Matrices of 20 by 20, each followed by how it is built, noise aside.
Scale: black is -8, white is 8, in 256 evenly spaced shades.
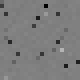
sparse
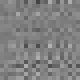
low rank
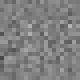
low rank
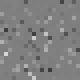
sparse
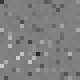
sparse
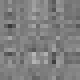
low rank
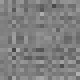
low rank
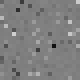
sparse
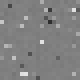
sparse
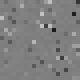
sparse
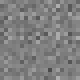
low rank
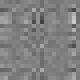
low rank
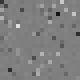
sparse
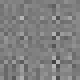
low rank
